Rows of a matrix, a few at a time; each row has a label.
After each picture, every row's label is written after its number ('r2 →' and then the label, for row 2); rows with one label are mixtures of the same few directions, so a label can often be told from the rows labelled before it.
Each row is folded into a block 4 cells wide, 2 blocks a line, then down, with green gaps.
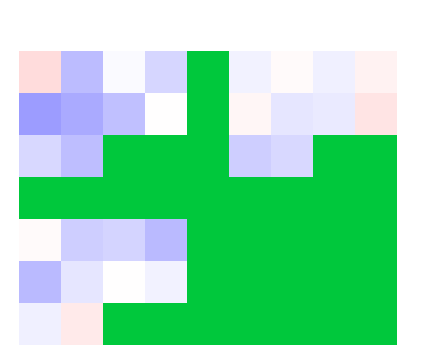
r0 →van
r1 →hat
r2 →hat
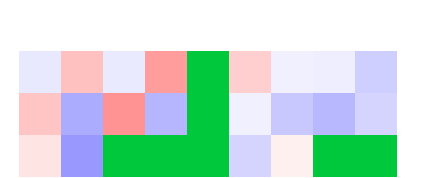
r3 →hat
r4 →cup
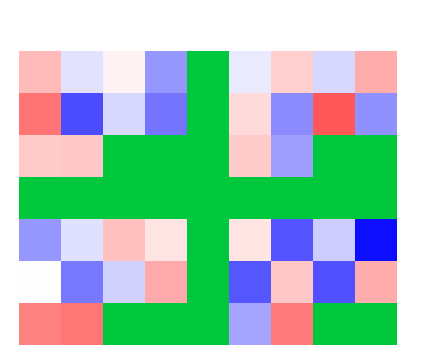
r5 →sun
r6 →hat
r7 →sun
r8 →hat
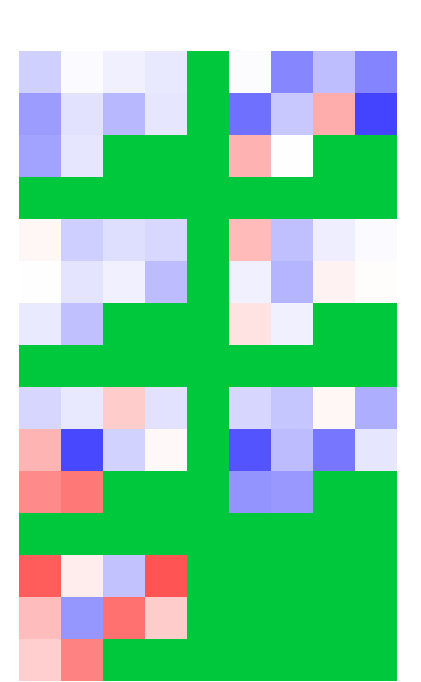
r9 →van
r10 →hat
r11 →sun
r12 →van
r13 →sun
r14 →van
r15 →van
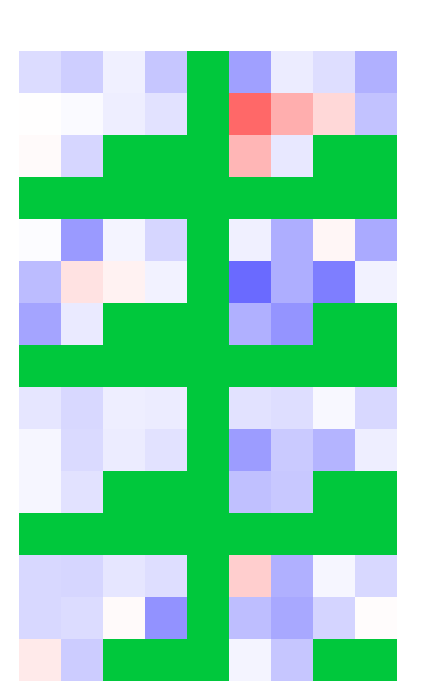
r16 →van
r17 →van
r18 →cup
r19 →van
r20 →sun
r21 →van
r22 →hat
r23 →van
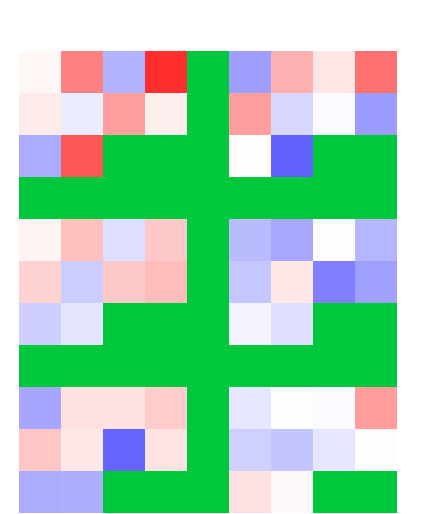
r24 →van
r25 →hat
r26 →hat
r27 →hat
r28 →hat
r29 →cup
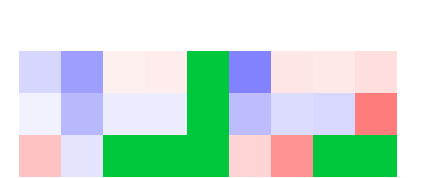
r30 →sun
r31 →sun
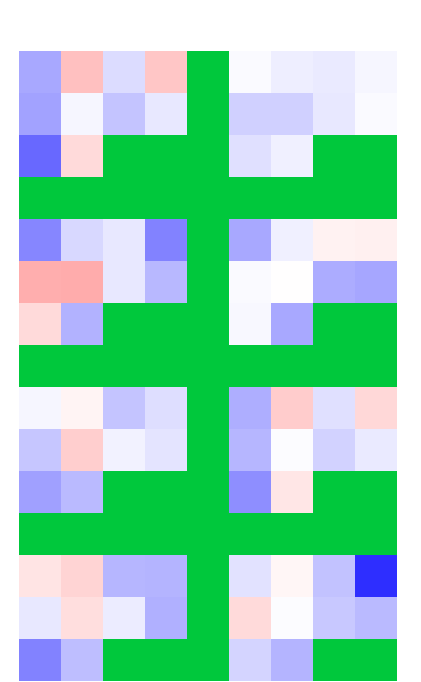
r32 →van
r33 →van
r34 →van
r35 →hat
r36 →sun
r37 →van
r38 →sun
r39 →cup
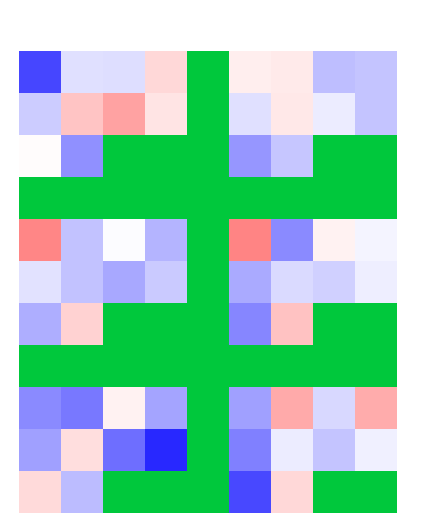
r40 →cup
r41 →sun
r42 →cup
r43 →cup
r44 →hat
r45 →van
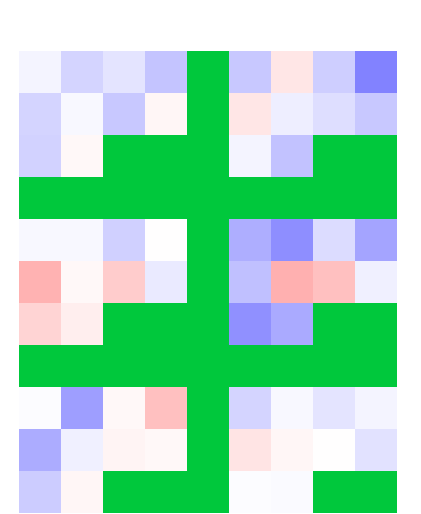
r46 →hat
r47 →cup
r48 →van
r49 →cup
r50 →cup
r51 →van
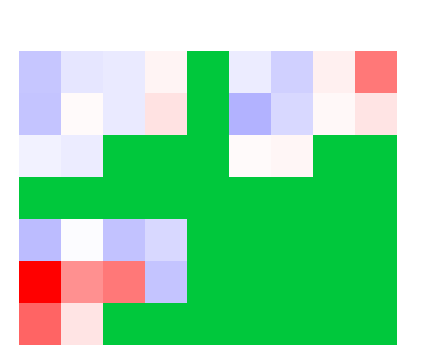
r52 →sun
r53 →cup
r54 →van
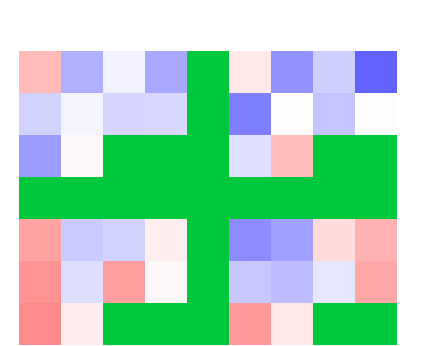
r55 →cup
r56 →hat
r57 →van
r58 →sun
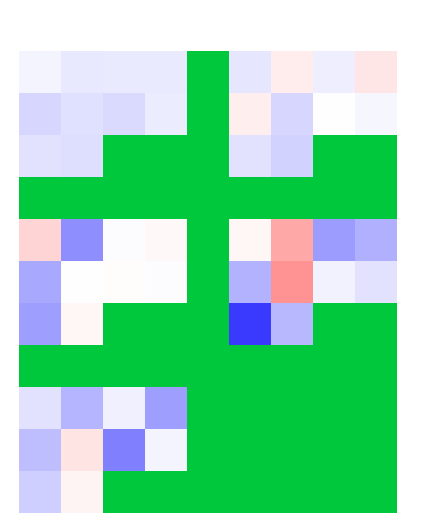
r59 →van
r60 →hat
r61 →cup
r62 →sun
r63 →hat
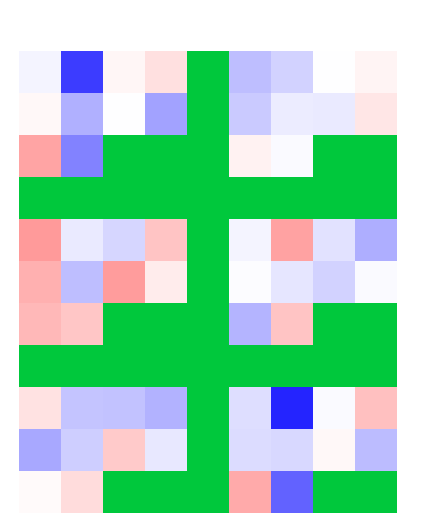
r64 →sun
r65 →sun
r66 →van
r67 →sun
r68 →hat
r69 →sun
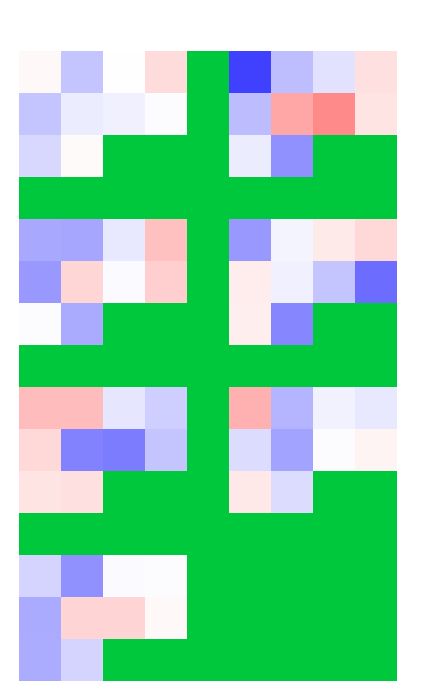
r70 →cup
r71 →cup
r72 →sun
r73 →hat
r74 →cup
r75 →van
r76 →cup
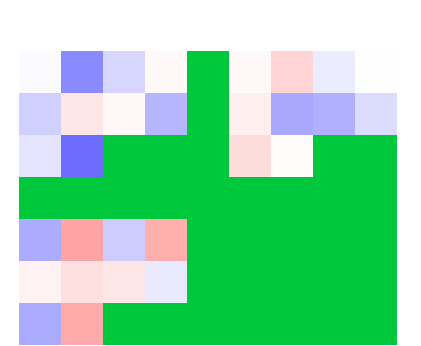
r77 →sun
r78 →cup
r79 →van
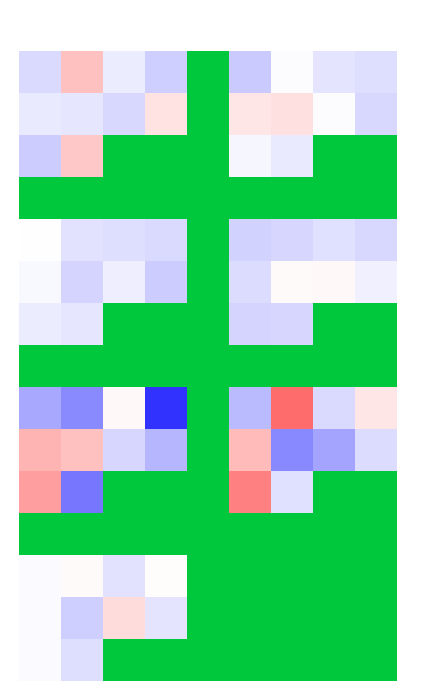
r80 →sun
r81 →van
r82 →sun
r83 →cup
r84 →van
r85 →cup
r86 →hat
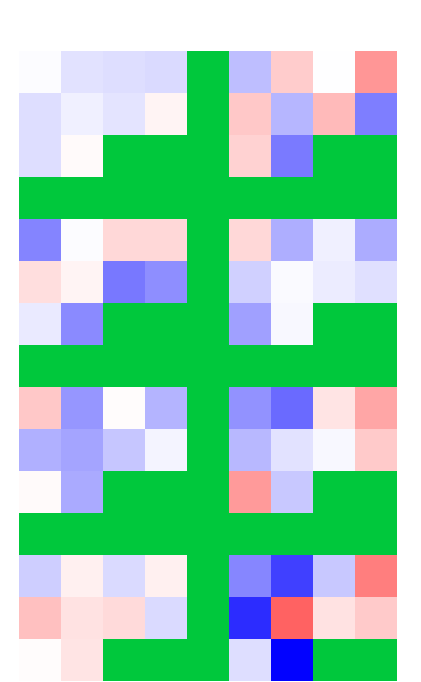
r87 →hat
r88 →hat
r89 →hat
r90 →cup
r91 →van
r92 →sun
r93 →van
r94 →sun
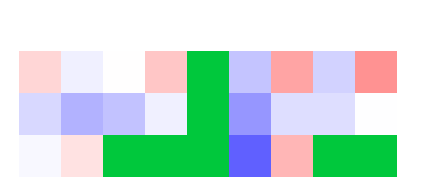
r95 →cup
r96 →van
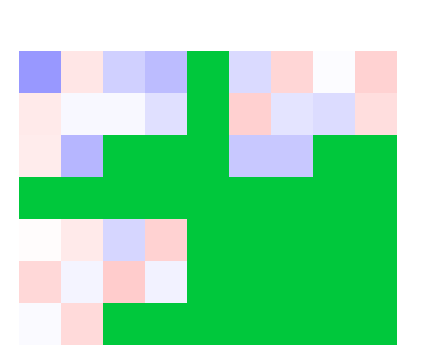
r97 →cup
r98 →hat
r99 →van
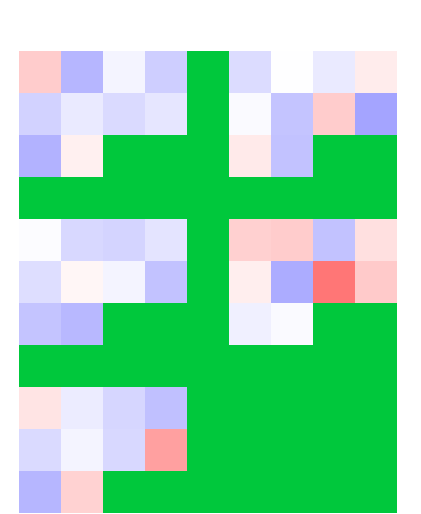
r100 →cup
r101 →hat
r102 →sun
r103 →hat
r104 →hat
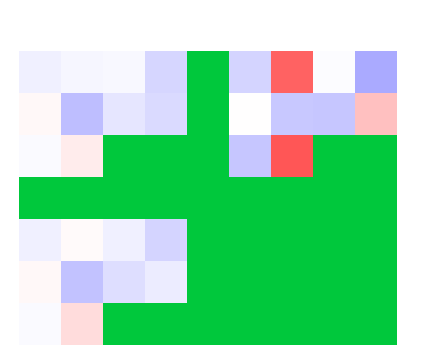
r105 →sun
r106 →sun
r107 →sun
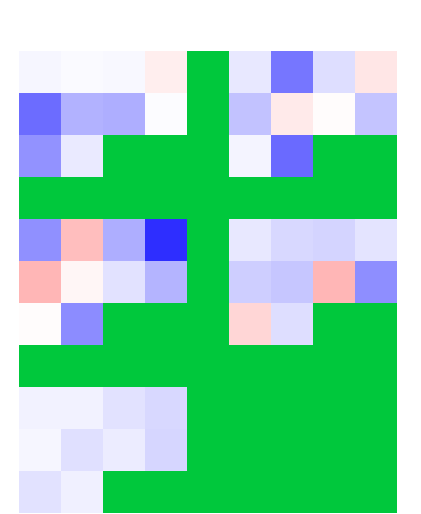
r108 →van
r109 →sun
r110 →cup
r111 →hat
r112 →sun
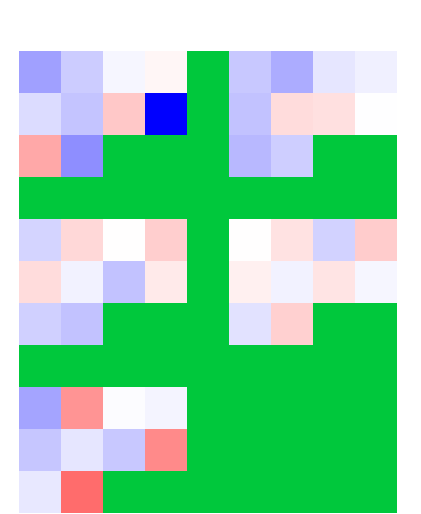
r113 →hat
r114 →cup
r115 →hat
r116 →van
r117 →sun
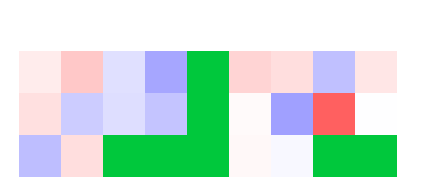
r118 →sun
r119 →hat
